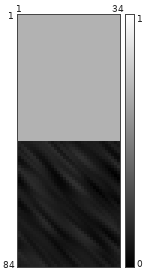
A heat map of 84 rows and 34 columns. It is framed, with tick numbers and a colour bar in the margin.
It is made of 2 by 1 panels. Panel 1,1: high, flat. Panel 2,1: very low, slanting down to the right, faint in contrast.
